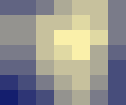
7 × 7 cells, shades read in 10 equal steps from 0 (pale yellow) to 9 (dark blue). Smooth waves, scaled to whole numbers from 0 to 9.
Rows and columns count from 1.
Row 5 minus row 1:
0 0 -2 -1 0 1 2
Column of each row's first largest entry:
1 7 7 7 7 1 1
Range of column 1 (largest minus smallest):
5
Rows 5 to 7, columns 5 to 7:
2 3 7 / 2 4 7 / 3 5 7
